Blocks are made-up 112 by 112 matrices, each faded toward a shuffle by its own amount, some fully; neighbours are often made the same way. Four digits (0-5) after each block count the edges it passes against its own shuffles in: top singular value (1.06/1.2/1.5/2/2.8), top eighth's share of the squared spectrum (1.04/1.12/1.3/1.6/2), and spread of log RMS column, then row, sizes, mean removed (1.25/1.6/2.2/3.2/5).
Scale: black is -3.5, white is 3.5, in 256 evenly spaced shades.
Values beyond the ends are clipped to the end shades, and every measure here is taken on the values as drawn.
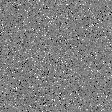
2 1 0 0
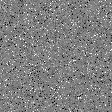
0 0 0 0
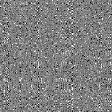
4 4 3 2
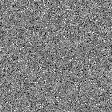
0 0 0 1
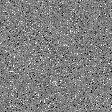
2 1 0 0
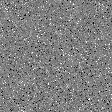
0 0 0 0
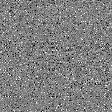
3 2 0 1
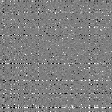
5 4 2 3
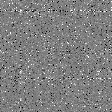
3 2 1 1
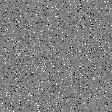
3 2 1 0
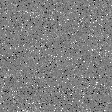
2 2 0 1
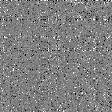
4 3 1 2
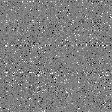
4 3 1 2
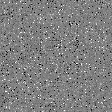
3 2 1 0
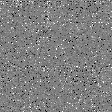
3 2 1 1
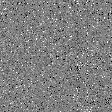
1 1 1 0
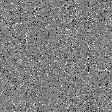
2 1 2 1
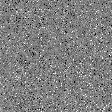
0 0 1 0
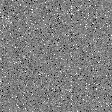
1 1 1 0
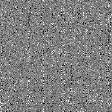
2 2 3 2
